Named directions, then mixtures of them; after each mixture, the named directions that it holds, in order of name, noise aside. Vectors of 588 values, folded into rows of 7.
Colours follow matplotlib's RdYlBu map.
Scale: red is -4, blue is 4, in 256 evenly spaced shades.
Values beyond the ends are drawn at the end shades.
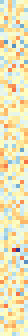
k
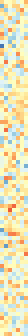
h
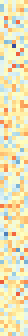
h, k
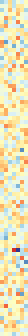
k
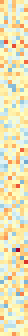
k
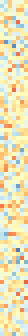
h, k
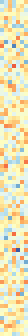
k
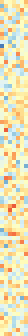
h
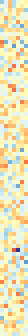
k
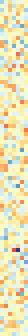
k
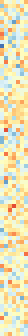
h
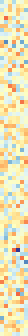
k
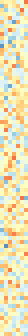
h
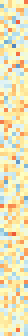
h, k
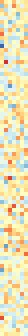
h, k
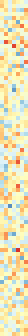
h, k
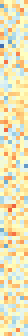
h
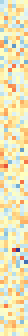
k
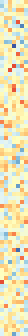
h, k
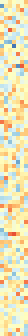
h, k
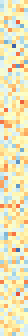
h, k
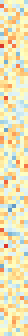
h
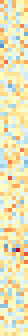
h, k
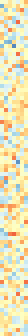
h, k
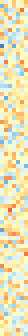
h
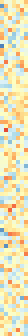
h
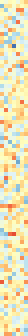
h, k
